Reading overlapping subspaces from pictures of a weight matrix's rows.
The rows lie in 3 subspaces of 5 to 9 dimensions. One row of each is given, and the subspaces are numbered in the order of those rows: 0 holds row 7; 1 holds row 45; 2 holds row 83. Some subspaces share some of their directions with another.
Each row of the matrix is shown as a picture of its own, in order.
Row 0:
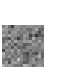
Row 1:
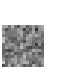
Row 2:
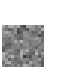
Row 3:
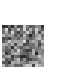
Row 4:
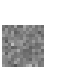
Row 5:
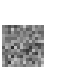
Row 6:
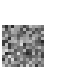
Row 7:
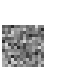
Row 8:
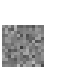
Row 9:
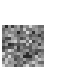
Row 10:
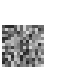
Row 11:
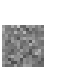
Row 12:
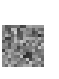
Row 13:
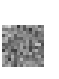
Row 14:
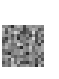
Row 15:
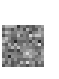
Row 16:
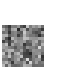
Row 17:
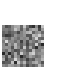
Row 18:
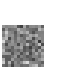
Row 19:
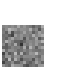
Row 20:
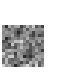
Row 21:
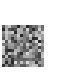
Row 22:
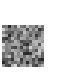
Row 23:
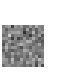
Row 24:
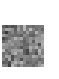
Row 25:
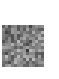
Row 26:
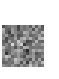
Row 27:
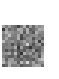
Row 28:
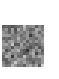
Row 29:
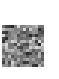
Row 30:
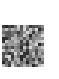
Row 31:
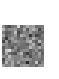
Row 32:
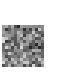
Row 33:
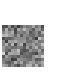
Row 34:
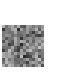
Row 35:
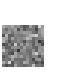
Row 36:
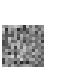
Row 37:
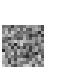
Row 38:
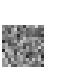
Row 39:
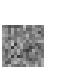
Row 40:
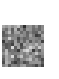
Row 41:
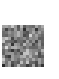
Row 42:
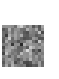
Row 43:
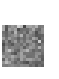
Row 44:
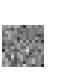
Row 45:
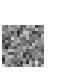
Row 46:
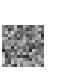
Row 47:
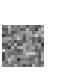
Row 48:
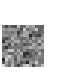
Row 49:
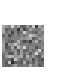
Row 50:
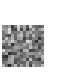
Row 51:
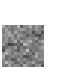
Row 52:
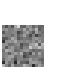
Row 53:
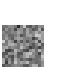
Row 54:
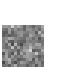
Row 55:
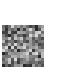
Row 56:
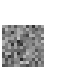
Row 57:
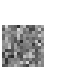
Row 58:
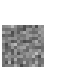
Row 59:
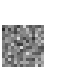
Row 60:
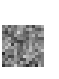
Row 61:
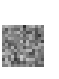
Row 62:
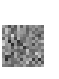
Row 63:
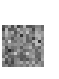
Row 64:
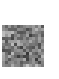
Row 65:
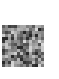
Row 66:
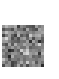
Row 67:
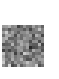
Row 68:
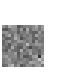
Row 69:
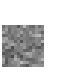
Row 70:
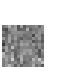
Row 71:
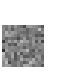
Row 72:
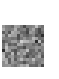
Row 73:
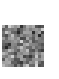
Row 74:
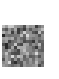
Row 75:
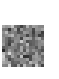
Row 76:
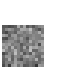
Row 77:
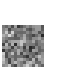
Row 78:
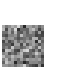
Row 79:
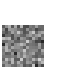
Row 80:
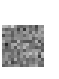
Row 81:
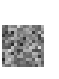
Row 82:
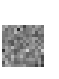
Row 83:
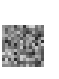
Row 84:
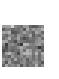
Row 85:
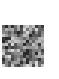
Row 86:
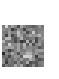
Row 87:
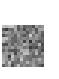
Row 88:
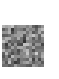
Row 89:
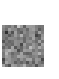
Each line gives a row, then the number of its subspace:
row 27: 0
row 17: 2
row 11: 0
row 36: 0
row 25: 0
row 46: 2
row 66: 2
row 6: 0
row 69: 2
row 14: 0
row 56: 0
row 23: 0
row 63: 2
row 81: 0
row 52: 2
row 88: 0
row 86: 0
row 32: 2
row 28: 2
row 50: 0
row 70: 0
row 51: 0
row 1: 2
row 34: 0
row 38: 0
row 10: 2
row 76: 1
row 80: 0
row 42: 0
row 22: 0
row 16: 0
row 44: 2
